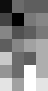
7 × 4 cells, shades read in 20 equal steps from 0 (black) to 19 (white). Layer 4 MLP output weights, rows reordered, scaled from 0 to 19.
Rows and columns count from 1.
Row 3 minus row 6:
-1 -2 -12 -4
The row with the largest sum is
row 7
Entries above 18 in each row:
0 0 0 0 0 1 1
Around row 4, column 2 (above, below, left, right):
6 8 7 12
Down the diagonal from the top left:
1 0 7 13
